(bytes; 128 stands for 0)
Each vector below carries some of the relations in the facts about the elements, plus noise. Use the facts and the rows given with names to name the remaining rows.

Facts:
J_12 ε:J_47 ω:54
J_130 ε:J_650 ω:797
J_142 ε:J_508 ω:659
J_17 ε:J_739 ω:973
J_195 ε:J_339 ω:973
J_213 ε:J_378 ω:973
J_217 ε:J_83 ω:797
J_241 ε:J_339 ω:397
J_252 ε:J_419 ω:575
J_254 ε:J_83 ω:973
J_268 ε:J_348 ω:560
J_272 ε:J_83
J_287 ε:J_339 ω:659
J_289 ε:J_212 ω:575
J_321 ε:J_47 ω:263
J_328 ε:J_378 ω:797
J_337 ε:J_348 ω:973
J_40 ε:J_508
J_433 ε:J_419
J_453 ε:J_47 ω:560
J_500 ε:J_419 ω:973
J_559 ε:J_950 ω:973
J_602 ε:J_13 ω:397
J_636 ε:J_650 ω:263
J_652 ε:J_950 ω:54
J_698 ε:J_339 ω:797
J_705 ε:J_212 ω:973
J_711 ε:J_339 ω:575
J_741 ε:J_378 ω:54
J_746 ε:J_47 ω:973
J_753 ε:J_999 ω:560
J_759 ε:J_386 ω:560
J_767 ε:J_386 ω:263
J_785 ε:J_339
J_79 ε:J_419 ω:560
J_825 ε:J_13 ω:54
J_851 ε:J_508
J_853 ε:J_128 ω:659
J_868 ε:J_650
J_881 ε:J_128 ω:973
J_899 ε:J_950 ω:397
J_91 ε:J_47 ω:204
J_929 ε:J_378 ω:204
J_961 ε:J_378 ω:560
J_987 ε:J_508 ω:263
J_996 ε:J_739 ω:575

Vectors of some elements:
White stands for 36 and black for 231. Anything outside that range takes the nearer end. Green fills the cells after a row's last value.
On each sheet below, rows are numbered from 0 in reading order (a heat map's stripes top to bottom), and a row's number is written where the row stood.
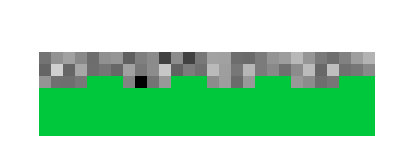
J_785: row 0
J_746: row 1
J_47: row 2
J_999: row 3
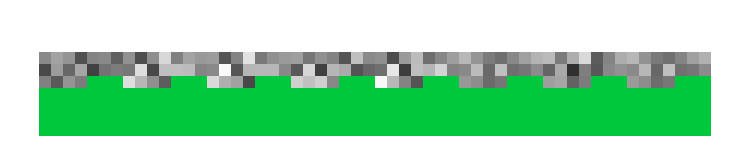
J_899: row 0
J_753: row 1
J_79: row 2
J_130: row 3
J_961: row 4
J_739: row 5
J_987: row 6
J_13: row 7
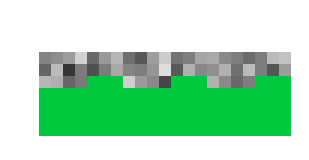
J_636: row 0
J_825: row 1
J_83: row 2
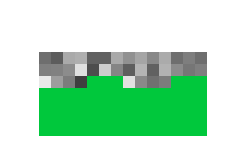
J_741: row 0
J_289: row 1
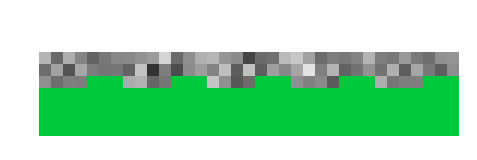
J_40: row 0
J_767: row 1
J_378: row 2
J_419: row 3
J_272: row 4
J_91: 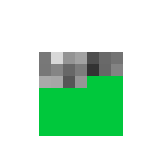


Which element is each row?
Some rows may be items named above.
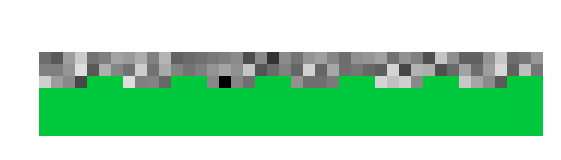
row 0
J_825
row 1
J_252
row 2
J_500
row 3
J_785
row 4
J_217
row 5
J_12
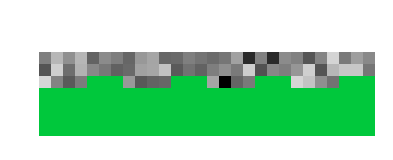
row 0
J_711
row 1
J_287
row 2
J_213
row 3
J_453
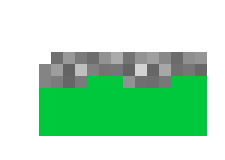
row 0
J_508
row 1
J_785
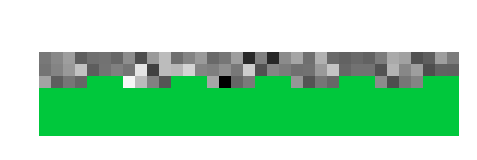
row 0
J_853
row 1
J_961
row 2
J_213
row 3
J_142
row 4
J_241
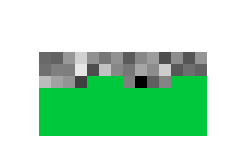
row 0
J_652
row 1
J_195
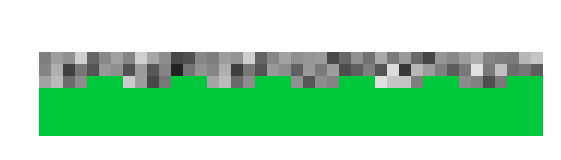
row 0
J_321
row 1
J_929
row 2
J_321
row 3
J_602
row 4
J_328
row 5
J_339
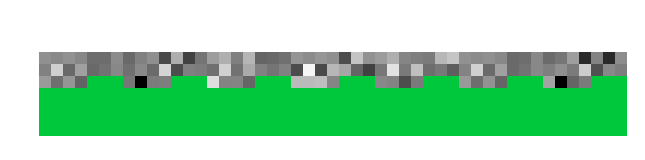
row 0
J_433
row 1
J_559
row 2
J_252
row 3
J_698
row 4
J_339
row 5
J_433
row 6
J_213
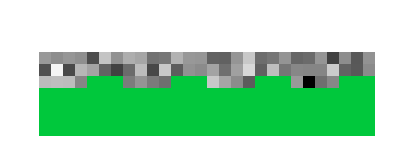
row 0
J_698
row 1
J_950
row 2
J_12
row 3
J_254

